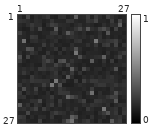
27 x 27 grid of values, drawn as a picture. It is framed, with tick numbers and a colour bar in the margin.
Odd rows or columns: none. Stripes: none. Slope: none. Grain: fine. Histogram: skewed, a long tail of high values. Average level on the scale: 20%. Seam: none.
